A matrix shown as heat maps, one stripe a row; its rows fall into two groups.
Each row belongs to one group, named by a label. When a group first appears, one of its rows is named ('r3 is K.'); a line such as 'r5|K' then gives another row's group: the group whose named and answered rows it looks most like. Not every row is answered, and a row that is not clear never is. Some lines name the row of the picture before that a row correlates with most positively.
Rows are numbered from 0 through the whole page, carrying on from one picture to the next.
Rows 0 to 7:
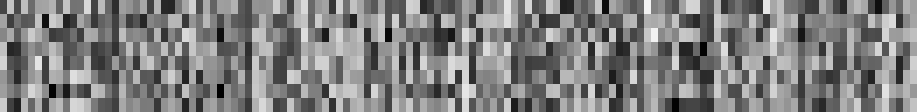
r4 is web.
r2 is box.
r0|box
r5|web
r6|box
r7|web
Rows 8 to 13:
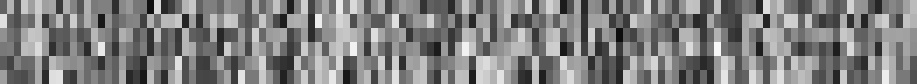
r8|box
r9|web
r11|box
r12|web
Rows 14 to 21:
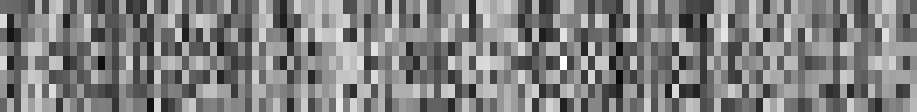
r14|web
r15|web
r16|web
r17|box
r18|web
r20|web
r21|box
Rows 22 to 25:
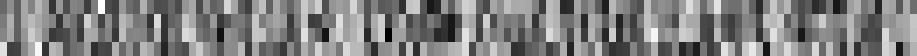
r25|web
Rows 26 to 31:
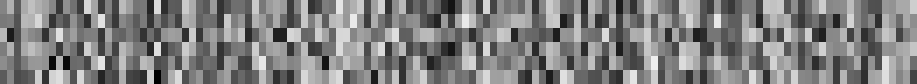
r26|box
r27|box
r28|web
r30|box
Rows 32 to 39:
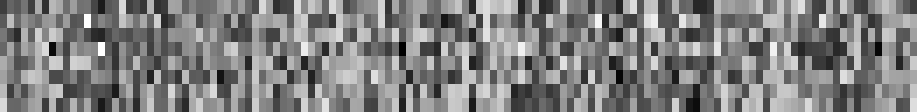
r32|web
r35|box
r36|web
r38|web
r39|web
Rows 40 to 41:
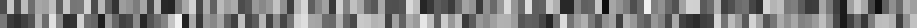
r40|box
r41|web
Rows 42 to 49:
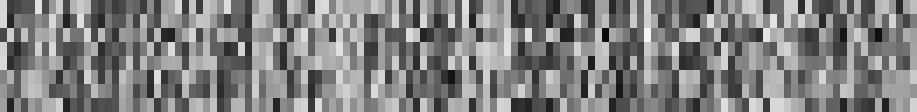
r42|web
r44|box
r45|web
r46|web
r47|box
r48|box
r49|web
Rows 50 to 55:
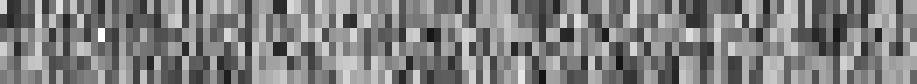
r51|web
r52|box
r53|web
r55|box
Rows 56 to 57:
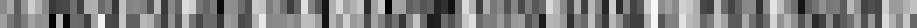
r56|box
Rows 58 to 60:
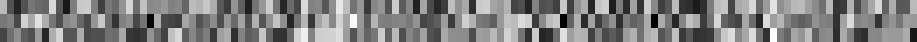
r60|web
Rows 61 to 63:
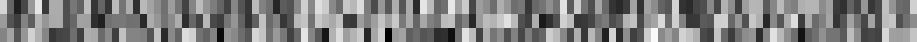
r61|web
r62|web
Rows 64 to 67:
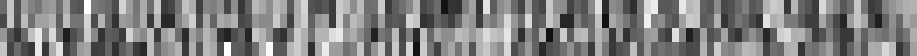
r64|box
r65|box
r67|web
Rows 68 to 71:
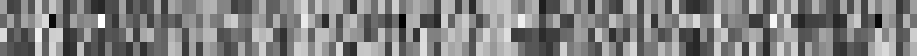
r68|web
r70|web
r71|web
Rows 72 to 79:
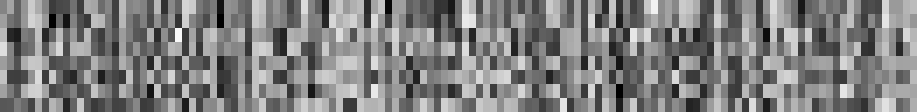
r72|box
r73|box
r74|web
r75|web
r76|box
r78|box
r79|web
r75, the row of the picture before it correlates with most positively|70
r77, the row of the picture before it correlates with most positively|70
